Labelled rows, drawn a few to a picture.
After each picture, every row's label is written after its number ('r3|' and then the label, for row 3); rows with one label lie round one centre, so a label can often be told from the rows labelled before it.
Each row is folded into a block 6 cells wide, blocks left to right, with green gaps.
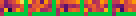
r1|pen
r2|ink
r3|pen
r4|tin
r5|pen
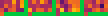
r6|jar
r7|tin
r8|pen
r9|jar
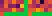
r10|jar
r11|ink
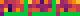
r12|pen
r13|ink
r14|pen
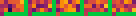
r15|pen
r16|jar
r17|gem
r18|jar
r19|tin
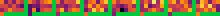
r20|ink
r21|pen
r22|pen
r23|gem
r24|pen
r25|jar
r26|tin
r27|gem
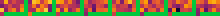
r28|tin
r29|gem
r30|tin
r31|pen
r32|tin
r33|tin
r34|pen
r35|pen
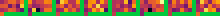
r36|jar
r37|pen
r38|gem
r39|gem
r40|jar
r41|pen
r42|jar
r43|gem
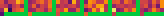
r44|pen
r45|jar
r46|ink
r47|gem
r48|tin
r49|jar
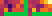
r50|pen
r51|pen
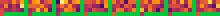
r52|jar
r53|gem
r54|gem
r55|jar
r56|ink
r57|tin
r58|jar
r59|jar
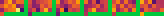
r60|gem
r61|pen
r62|pen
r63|ink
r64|tin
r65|ink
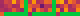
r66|jar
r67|tin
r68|tin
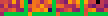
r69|jar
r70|gem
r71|jar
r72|ink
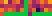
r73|tin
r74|pen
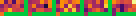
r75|ink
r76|jar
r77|gem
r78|jar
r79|pen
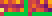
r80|tin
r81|jar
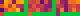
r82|gem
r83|ink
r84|pen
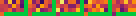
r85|ink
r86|ink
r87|tin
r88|gem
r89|pen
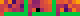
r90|ink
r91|pen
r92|pen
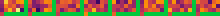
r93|gem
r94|pen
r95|jar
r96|ink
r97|ink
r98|gem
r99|tin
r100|ink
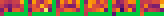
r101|pen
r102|gem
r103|jar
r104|gem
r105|pen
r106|jar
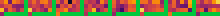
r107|tin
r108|tin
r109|ink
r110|ink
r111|pen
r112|tin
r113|jar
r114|pen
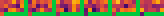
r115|jar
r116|jar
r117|pen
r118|pen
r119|tin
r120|tin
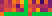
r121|jar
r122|ink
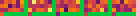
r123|jar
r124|tin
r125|pen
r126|gem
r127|tin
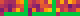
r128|pen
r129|pen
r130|tin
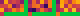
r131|tin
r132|jar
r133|gem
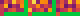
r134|jar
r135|tin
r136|jar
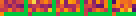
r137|ink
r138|tin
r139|tin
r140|jar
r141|gem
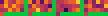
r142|gem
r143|ink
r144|pen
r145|jar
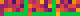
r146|ink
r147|jar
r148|ink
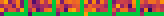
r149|tin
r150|pen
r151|pen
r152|ink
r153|jar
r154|pen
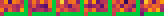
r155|tin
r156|jar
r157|tin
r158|ink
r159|ink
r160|gem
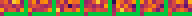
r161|tin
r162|tin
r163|tin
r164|jar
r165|gem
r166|ink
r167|jar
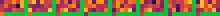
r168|jar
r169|tin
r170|ink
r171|tin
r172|gem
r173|ink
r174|pen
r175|gem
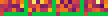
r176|jar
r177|tin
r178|ink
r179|jar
